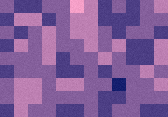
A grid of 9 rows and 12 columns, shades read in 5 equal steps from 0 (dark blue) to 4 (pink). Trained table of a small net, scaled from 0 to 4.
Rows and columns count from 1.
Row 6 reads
1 2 2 2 1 1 2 1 2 2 3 2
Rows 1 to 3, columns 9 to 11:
2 1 2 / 1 1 2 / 1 2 2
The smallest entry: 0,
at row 7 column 9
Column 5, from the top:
2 2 2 2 1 1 3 2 1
